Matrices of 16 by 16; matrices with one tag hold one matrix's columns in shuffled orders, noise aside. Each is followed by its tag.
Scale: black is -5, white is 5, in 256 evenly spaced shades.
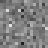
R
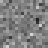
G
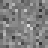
R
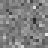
G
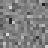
G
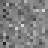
R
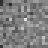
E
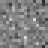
E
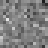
E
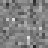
E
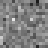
E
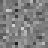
R
